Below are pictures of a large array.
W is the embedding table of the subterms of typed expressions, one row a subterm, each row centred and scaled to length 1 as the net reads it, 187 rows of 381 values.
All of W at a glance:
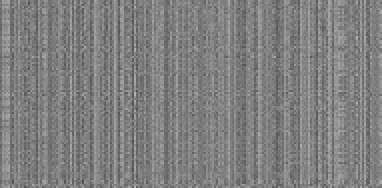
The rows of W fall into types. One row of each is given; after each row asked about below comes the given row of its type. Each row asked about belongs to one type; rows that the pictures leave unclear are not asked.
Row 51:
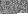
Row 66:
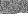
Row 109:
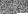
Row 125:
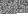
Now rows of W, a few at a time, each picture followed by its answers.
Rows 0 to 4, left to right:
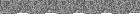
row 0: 66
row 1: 51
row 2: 51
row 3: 51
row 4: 51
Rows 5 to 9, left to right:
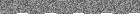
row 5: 109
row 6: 125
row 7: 51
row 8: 51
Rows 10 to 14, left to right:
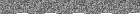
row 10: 125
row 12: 125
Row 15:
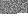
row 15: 51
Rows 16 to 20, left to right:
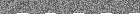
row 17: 51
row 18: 51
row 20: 51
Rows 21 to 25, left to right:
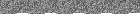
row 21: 66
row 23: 51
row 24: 125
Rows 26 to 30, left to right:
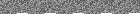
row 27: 66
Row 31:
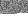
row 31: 66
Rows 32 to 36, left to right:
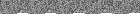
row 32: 51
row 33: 51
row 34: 51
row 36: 66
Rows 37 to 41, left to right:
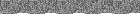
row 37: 66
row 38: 51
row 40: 125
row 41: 66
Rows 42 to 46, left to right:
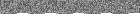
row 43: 125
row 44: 66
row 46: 125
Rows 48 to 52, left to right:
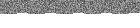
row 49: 51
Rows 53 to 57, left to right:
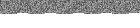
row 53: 51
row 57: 125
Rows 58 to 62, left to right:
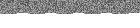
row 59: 51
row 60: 66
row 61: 125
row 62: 125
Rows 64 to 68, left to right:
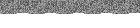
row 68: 109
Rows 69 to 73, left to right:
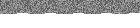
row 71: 51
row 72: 51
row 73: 66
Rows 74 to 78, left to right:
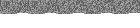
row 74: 66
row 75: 66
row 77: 125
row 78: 125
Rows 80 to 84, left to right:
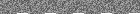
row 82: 66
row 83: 125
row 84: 125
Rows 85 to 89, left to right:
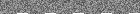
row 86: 125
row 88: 51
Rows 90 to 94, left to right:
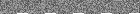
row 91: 109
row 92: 125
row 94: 51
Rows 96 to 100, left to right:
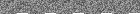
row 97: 125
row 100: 125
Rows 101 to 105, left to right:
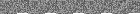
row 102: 66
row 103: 51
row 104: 51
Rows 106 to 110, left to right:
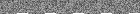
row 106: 125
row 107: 109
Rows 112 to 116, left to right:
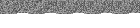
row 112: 51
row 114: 66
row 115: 66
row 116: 66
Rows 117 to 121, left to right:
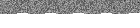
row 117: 51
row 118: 51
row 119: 125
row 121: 125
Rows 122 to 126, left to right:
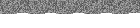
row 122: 125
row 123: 51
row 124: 66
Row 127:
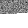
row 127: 125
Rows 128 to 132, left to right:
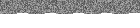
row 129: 125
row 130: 51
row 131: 66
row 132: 125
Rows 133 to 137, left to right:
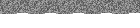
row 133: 125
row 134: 66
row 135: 125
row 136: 125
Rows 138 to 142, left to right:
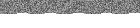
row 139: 125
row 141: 51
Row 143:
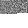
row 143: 51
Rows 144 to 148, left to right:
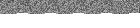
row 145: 125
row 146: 125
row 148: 51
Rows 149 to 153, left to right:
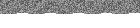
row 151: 125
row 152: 66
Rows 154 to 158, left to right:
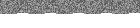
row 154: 51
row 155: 125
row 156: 125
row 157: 51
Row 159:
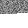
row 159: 51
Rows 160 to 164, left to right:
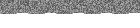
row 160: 125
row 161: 66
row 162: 125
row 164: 125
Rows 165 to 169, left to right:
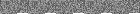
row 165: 51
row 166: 66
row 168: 66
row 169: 51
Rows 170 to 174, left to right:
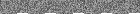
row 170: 51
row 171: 66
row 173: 66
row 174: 109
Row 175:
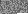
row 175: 51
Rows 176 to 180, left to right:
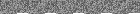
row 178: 51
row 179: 125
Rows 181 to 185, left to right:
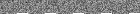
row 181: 125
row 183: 125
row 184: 125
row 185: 51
